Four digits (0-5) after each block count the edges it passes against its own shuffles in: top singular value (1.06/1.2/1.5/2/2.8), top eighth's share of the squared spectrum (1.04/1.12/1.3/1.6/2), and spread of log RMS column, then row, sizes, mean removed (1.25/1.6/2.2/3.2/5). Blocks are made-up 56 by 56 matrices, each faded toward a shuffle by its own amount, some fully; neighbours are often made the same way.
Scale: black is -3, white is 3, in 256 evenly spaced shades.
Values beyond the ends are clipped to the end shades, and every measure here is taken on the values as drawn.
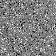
3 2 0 1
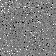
1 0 0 0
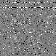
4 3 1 2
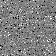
2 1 0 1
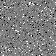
0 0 0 0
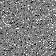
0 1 0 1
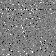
2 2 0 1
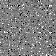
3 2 1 1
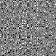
4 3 2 2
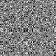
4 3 2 2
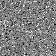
2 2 0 1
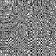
4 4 3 2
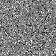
1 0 0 0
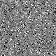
0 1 0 0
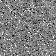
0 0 0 0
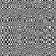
5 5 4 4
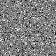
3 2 0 0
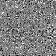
3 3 1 1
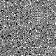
3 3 1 1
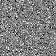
2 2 0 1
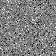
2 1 0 0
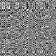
4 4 3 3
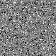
0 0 0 0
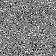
1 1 0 0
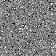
0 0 0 0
